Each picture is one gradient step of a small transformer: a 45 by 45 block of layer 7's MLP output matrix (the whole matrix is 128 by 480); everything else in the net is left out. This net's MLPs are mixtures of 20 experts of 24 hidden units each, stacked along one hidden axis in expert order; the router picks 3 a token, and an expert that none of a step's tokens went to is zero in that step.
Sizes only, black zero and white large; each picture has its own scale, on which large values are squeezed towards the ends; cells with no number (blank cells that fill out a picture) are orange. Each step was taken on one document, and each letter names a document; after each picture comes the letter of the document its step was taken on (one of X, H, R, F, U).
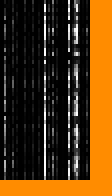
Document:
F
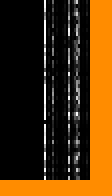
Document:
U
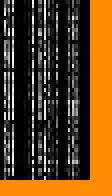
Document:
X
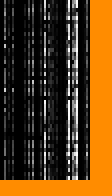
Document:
X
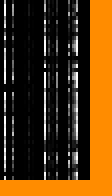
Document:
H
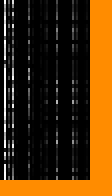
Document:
H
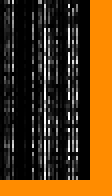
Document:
X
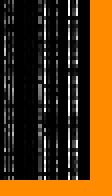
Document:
H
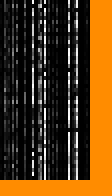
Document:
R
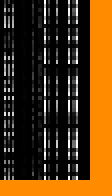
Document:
H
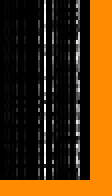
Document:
U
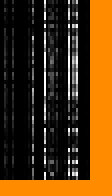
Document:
X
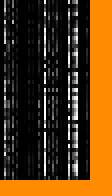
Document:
F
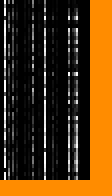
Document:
F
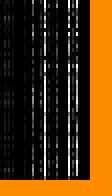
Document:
X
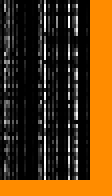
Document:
R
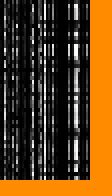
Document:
F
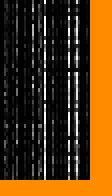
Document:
R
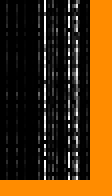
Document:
U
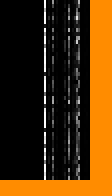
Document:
U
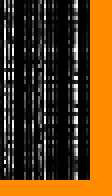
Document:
H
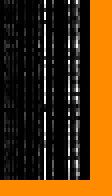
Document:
U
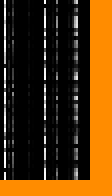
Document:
H
